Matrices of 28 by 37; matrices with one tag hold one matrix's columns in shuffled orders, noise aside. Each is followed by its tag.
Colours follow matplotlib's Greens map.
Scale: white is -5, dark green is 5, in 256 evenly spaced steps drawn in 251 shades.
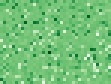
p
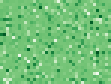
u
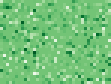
u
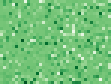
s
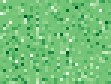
u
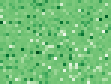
p
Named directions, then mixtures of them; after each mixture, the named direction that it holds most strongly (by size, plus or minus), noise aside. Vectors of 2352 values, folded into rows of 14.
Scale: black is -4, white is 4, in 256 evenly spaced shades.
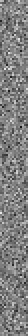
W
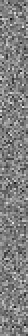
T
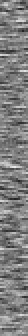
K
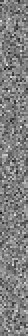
W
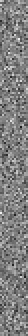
W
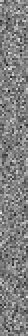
W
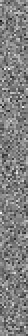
W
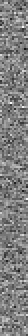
T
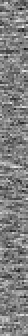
K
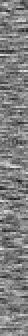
K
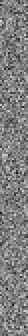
W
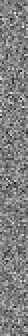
T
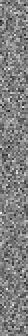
W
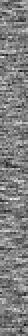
K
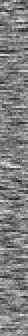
K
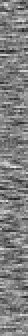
K
